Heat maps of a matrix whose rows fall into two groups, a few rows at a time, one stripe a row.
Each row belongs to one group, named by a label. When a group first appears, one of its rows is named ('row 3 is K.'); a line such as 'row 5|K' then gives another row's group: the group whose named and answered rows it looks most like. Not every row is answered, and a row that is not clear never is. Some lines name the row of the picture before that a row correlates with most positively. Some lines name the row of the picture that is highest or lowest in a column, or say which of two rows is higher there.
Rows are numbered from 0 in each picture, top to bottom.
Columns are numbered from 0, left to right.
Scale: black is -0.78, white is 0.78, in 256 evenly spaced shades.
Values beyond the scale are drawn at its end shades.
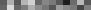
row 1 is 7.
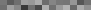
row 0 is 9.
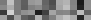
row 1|7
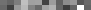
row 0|9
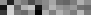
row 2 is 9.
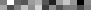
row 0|7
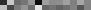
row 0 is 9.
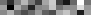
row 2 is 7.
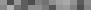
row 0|7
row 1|7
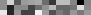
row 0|7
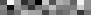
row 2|9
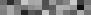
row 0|9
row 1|7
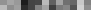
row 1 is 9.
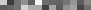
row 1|9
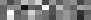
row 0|9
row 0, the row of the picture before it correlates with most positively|1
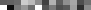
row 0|9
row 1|9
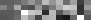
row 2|9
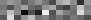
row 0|7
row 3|7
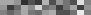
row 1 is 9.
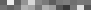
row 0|7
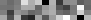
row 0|9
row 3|7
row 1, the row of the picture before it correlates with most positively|1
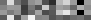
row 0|7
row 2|7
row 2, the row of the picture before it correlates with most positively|3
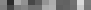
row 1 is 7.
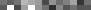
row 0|9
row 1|7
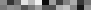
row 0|9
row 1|7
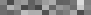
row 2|9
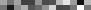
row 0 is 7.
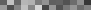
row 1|9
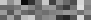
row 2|7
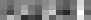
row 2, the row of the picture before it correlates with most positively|1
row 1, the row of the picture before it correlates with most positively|1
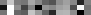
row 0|7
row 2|7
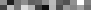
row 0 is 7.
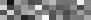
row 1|9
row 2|7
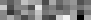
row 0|9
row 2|9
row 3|7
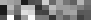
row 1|9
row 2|9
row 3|7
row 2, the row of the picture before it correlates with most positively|0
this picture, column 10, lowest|0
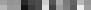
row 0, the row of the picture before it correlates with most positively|0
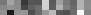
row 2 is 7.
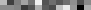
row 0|9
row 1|7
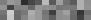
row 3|7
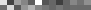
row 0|9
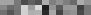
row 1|9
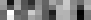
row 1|7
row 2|7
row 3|7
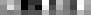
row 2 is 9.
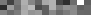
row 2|9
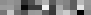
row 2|7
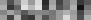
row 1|9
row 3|7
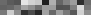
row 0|9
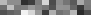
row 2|9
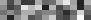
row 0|7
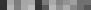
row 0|9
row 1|9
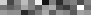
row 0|9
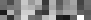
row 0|9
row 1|9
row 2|9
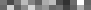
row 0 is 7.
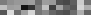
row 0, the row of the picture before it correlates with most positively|0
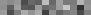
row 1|7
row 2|9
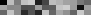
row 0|9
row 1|7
